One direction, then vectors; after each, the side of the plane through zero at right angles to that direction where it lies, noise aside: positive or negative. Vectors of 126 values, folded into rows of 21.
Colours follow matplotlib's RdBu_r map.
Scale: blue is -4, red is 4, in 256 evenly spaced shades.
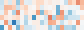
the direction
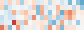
negative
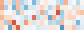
negative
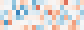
negative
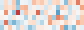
positive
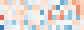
positive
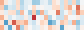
negative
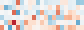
negative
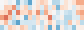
positive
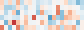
negative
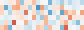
negative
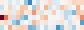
positive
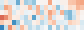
positive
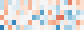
positive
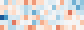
negative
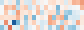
positive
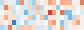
positive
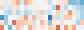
negative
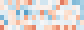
negative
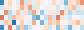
positive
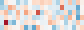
positive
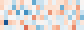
negative
